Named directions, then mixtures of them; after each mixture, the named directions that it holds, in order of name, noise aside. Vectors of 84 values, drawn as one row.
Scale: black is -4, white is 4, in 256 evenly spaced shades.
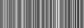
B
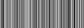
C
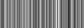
B, C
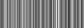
B, C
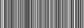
C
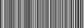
B, C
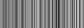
B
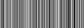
C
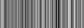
B, C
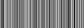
C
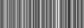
B, C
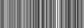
B, C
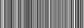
B, C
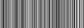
B, C
